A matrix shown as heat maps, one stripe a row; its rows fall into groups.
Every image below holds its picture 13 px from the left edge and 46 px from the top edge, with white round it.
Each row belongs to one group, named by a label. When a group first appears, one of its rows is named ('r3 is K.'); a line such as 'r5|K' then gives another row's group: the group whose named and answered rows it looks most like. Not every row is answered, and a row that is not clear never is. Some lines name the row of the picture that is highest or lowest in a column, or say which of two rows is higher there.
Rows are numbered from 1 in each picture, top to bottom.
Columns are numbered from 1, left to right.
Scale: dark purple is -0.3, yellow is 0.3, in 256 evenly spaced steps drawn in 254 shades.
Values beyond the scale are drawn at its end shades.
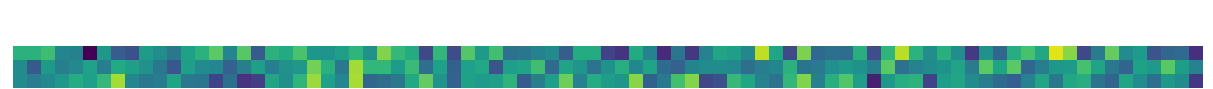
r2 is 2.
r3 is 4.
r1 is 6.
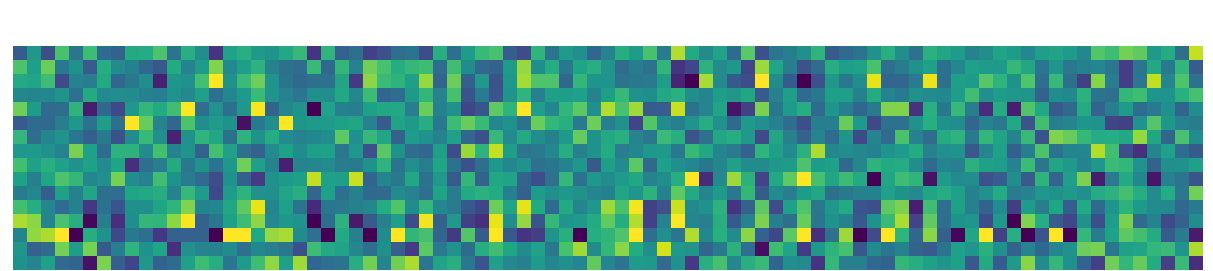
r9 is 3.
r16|6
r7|6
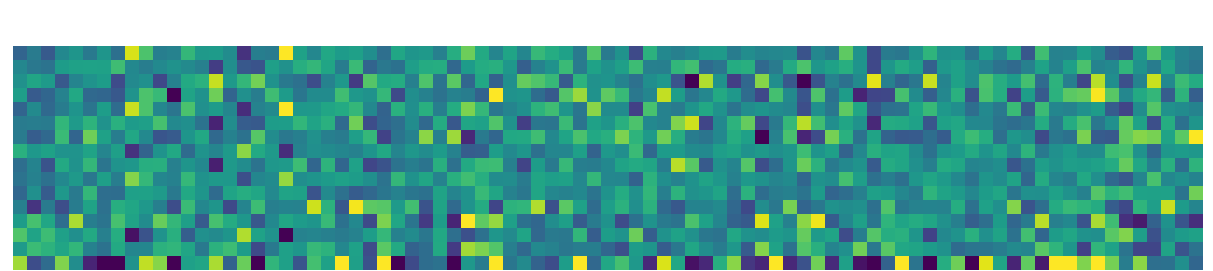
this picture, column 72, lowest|16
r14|3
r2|4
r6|4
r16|6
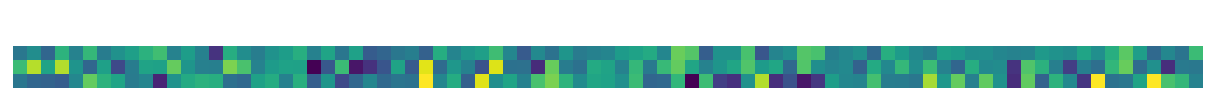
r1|4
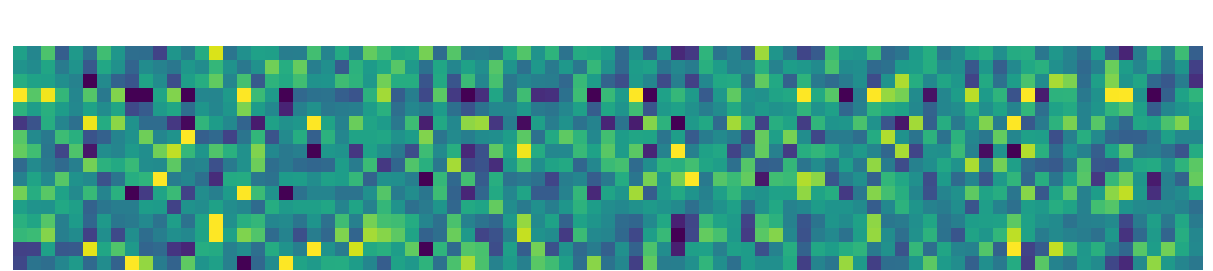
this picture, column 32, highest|9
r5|3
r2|6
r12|6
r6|2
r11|3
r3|6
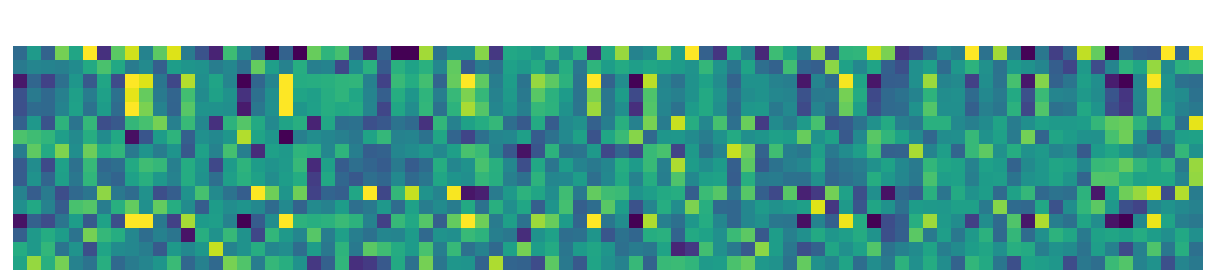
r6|4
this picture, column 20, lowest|7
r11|6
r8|2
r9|4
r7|3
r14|2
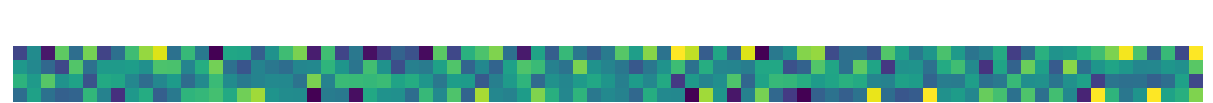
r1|4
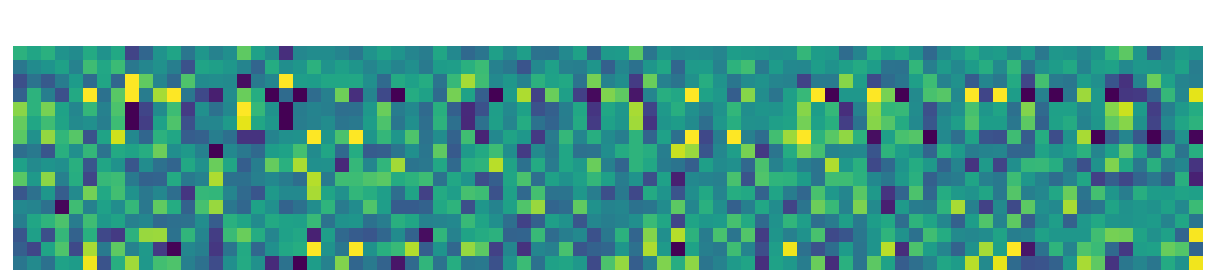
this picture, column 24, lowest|9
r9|6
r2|2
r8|4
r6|3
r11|2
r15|2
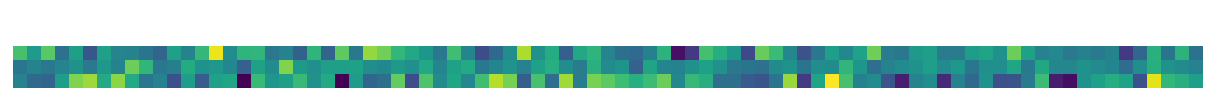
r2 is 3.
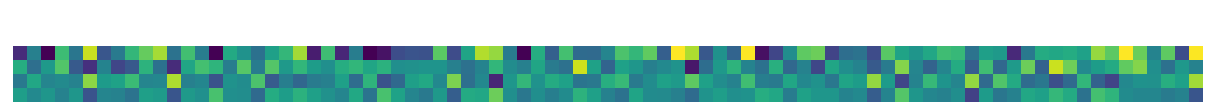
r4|6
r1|4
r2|6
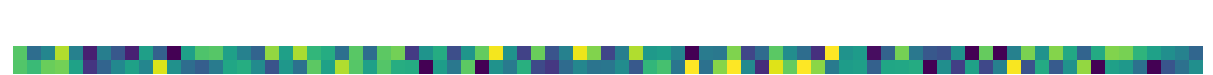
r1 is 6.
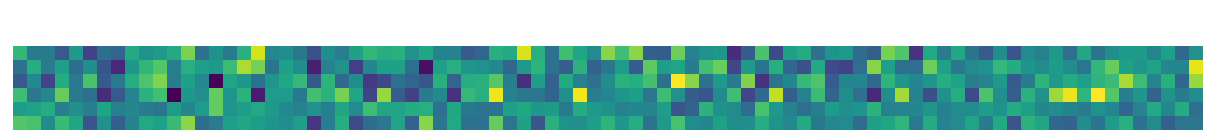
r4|6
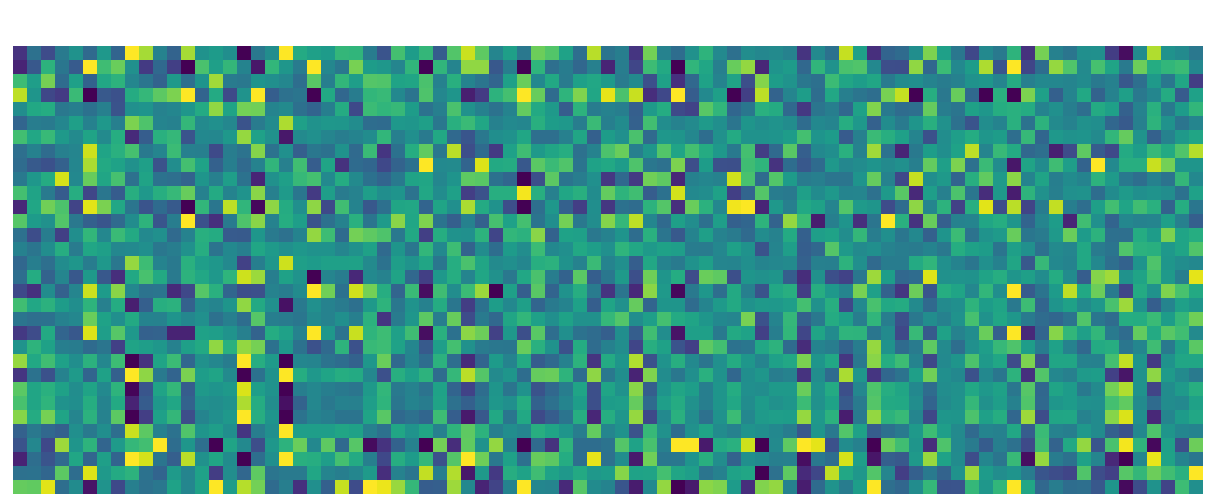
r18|2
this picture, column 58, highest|29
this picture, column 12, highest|4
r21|2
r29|4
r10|2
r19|3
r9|4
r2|2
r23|3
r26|3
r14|2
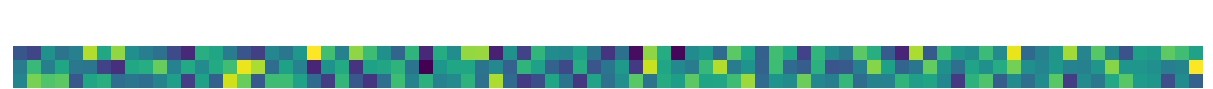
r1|2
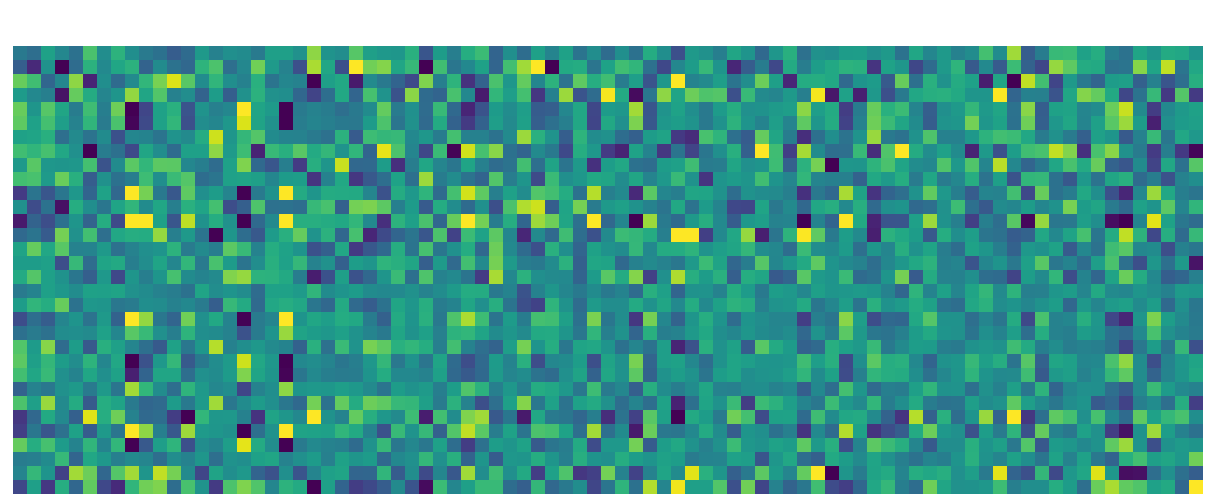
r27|2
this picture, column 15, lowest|14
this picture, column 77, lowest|8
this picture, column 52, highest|27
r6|3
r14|4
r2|2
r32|4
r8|6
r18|2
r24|3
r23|3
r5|3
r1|2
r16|6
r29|3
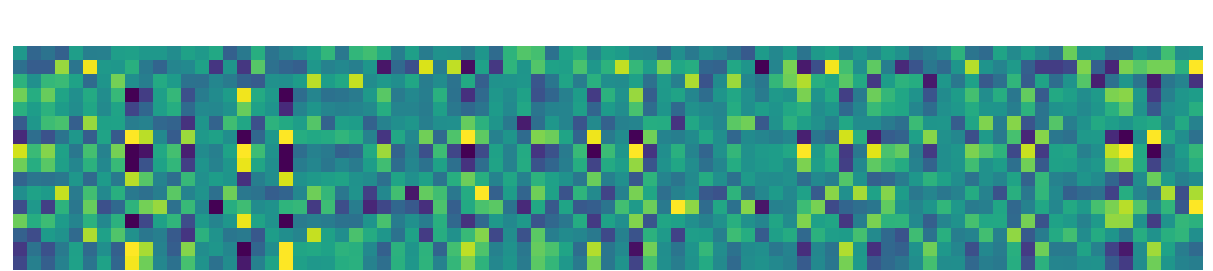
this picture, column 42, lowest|8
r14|2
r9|3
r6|2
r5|3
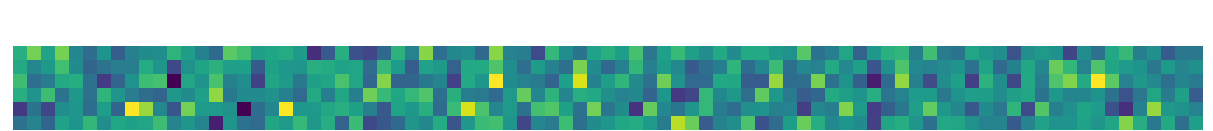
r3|6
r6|4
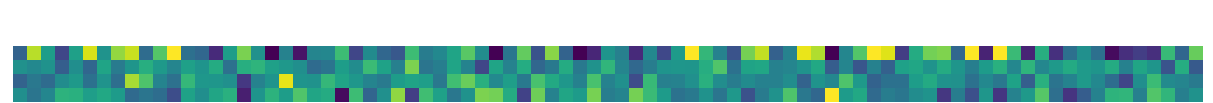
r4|6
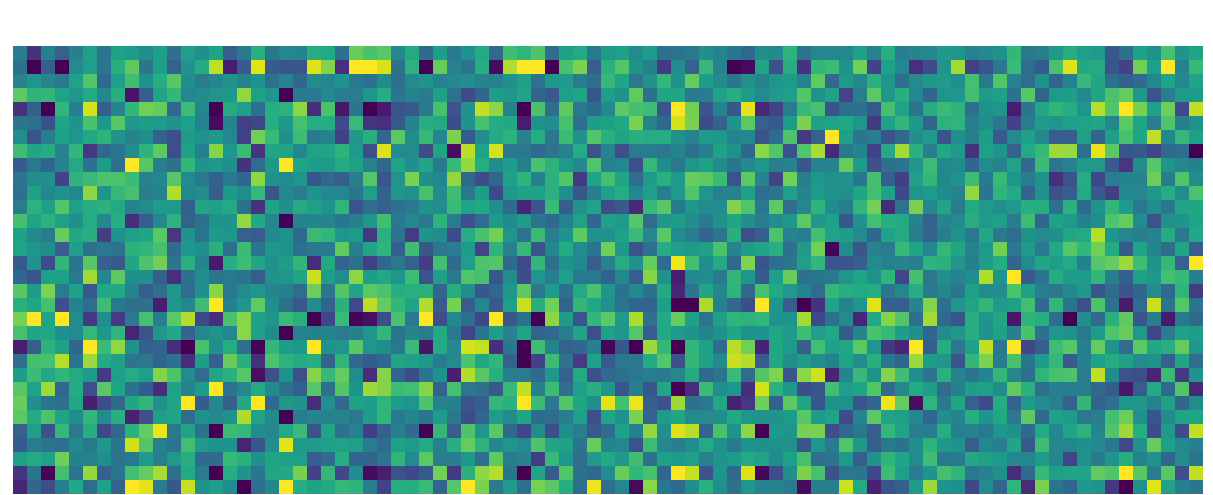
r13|3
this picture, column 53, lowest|2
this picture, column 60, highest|32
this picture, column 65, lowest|26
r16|4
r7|6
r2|2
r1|2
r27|3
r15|6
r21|3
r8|6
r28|4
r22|2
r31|4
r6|4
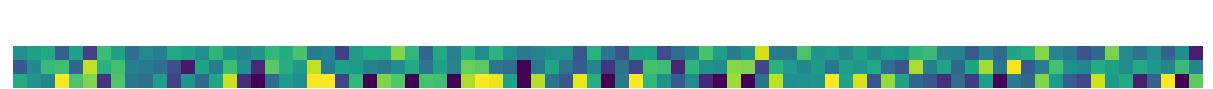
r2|2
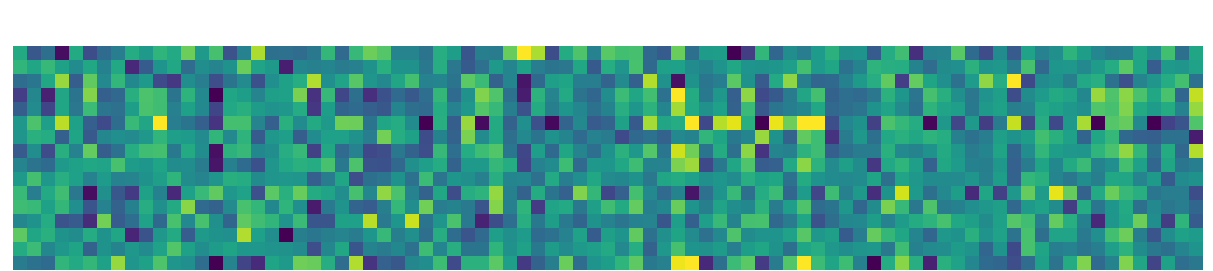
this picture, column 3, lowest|4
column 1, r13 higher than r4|Yes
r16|4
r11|6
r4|4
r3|2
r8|4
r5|4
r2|3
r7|6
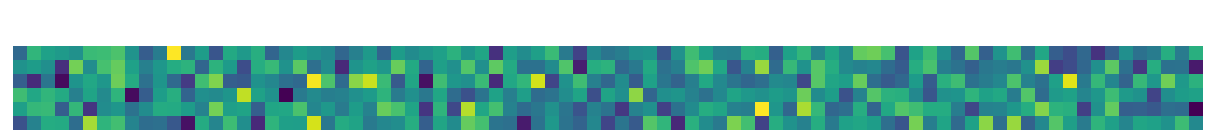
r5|6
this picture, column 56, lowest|5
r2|6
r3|2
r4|3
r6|2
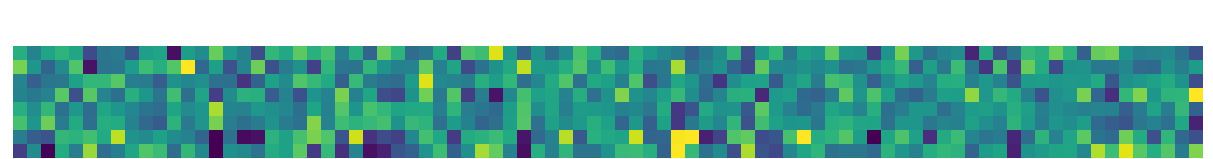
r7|4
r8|4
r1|6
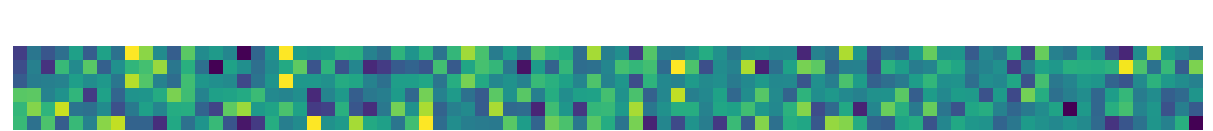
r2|4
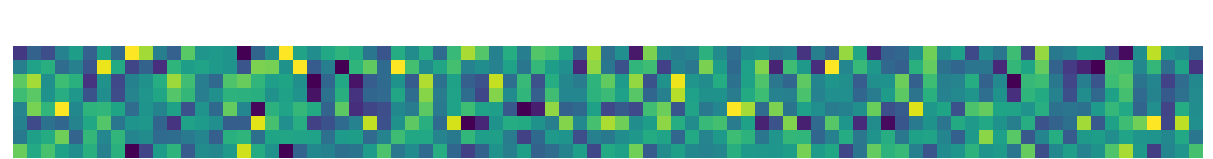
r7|2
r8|3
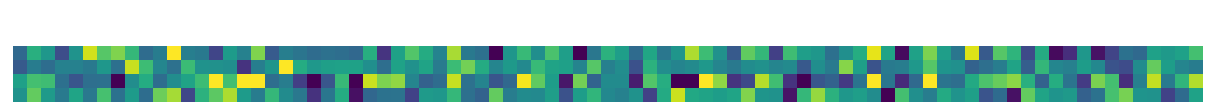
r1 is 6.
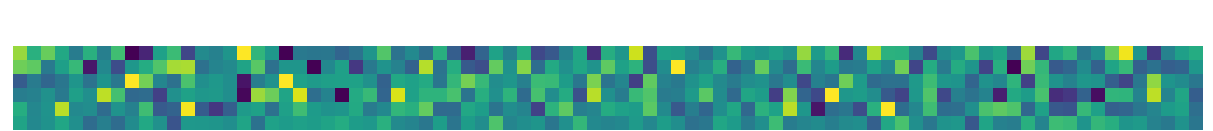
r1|3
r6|6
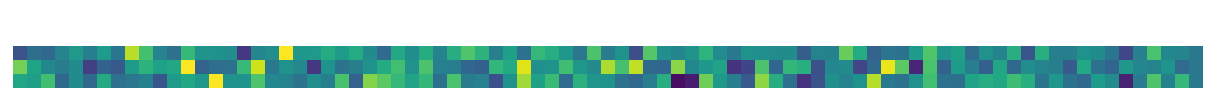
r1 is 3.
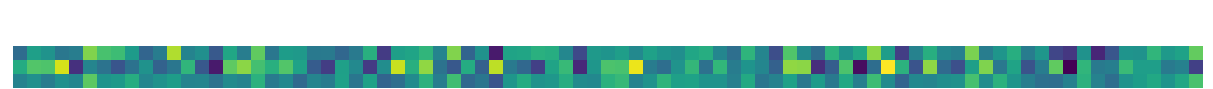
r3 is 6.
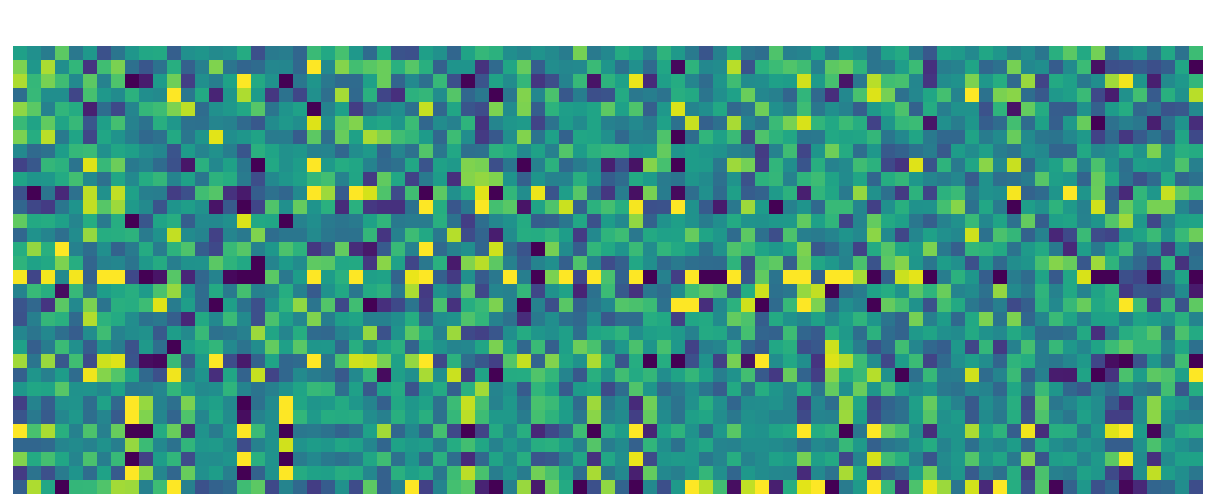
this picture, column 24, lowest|12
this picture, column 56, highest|17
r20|2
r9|2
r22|6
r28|3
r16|6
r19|4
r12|4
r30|3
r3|3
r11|2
